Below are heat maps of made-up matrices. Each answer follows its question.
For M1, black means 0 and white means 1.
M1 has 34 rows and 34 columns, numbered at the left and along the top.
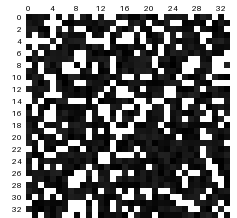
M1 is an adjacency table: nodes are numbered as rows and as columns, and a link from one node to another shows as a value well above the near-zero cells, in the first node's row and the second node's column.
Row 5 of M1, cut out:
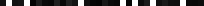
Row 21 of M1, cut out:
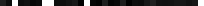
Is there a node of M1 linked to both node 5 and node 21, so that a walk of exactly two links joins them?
no
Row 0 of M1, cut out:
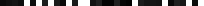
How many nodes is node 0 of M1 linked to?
10
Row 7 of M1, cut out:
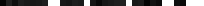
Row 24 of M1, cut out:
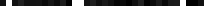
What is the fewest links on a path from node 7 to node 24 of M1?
4
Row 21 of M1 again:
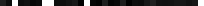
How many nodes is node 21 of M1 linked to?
5
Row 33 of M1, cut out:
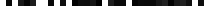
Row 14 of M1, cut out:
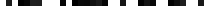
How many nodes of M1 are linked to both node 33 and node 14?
7
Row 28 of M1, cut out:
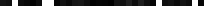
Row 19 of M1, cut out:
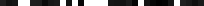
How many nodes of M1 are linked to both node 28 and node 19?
0
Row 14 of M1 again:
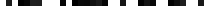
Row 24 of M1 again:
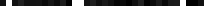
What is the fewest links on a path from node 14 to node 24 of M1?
3
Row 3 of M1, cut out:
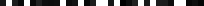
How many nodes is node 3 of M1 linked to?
11
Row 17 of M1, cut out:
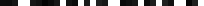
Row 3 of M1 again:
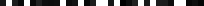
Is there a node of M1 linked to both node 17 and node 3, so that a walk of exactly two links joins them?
yes
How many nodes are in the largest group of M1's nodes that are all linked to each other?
7
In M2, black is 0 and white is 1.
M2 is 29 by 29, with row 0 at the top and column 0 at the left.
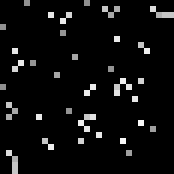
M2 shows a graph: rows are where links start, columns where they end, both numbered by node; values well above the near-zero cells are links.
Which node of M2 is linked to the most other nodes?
node 2
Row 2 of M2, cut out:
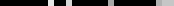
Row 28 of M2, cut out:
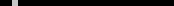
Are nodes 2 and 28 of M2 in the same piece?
yes
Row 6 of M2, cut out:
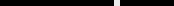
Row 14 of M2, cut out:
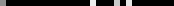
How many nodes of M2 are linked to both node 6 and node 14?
1
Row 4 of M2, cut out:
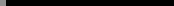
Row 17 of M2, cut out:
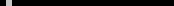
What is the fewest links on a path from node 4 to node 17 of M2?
5
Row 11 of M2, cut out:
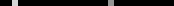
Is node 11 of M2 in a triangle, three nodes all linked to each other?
yes
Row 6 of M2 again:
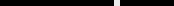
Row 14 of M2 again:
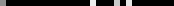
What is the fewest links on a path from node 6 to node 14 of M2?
2
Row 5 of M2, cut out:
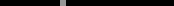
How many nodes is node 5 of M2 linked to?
1
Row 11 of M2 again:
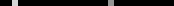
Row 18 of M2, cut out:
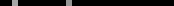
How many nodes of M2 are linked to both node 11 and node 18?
1
